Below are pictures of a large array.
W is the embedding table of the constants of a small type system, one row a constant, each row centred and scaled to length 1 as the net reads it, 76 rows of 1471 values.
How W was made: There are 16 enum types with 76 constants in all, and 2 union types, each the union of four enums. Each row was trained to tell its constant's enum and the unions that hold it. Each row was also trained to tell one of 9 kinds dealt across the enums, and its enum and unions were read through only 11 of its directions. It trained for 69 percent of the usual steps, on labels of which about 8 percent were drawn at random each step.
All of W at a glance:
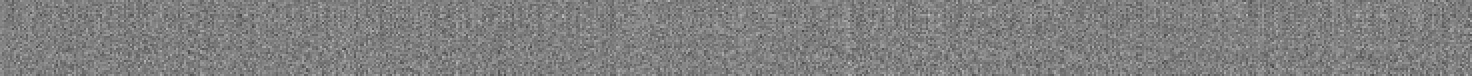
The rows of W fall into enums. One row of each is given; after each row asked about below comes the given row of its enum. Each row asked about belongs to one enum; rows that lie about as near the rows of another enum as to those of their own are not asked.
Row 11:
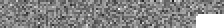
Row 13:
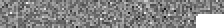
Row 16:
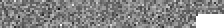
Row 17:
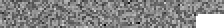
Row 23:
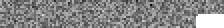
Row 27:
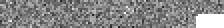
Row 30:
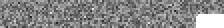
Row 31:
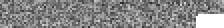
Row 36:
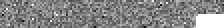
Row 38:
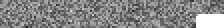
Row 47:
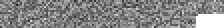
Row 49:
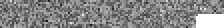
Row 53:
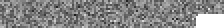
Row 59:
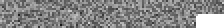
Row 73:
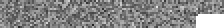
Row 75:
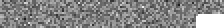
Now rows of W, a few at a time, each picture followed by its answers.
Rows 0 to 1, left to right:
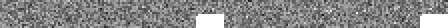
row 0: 73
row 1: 13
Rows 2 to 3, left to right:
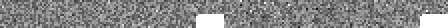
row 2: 23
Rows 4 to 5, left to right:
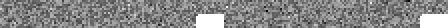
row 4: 16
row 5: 59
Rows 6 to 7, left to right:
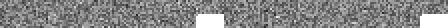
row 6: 11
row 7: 53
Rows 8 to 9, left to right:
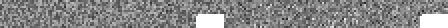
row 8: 17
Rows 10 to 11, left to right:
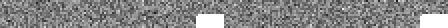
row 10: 16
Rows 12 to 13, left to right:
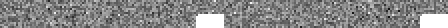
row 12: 49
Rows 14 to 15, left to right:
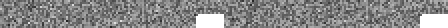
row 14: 16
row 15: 16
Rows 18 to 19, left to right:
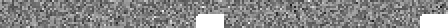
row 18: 75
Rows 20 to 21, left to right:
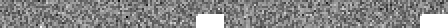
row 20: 17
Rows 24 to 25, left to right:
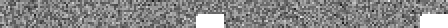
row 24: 17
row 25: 11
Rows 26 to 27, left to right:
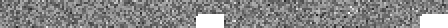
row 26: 53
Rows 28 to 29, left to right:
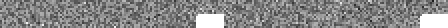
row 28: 23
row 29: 75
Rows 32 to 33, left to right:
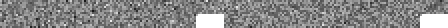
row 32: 17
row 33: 38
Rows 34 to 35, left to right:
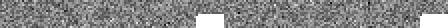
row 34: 53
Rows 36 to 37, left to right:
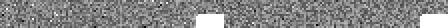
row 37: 75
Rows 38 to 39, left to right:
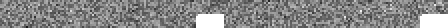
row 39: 11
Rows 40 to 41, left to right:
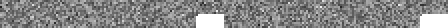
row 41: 49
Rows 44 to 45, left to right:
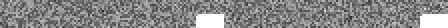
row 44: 13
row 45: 73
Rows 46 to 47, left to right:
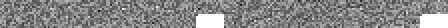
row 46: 16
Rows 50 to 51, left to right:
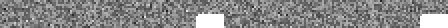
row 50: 49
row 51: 13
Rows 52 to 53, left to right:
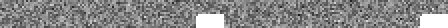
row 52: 59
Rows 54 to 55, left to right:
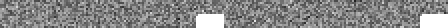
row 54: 59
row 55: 17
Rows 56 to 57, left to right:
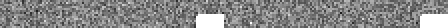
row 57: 13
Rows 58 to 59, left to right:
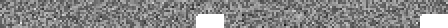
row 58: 11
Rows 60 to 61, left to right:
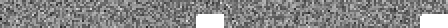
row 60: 75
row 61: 17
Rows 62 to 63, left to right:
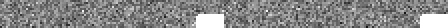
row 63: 36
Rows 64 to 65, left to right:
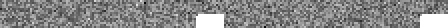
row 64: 73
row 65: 38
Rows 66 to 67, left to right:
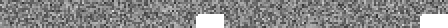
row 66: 73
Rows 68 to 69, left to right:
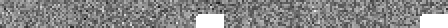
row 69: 49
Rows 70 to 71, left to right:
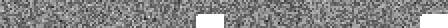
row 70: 13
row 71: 49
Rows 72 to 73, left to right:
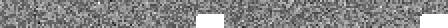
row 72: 13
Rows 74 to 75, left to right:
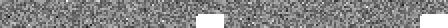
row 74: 75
